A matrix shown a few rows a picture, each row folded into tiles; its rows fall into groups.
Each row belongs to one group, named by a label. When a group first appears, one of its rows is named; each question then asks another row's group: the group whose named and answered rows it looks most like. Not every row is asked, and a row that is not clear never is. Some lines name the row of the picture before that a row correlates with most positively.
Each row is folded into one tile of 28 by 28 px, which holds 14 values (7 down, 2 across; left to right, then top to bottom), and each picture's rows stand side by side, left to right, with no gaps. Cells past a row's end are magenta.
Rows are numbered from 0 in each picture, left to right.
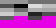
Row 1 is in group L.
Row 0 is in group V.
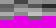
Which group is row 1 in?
V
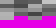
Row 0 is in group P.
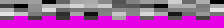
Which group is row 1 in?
L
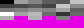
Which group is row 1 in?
P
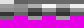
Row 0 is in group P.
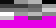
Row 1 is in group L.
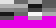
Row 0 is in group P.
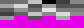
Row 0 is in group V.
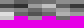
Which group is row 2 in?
V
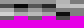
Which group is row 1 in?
V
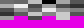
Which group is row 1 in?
L
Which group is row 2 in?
P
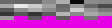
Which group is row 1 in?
L
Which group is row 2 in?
L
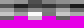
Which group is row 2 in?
V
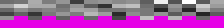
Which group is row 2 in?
L
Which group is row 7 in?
L
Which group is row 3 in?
V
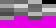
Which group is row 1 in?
L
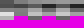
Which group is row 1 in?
V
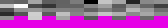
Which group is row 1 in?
P
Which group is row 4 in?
L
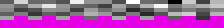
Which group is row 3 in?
V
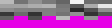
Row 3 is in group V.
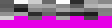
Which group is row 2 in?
P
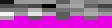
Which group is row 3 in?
V
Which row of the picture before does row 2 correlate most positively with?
3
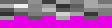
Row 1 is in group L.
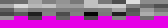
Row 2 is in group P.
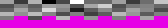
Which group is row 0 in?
L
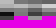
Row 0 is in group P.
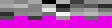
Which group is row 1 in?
L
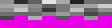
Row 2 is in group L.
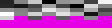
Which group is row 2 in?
V
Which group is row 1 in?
L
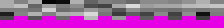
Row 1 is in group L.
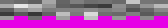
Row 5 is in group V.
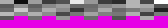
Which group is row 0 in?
L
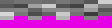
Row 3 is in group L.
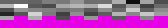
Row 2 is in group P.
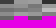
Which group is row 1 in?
L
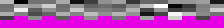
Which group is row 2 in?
L
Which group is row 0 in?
L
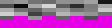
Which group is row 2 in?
V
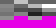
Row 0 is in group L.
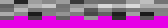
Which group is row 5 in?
P
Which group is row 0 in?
L
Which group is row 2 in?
L
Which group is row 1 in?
P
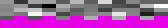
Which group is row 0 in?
L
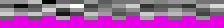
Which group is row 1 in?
L
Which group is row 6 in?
V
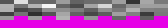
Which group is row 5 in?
P
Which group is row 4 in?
L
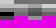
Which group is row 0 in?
P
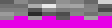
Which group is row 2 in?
P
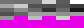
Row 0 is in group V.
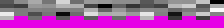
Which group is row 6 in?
P
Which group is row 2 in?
P
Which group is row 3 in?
V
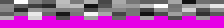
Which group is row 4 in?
P
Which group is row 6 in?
L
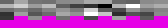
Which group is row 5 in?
P
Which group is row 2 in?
V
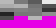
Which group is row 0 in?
P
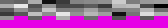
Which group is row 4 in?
P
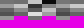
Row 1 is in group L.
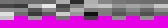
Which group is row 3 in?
P
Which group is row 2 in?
L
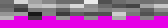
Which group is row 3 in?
P
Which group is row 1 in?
P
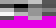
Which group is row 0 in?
V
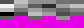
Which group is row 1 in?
V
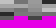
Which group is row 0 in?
P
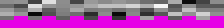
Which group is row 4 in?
P
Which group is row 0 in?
V
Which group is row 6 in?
L
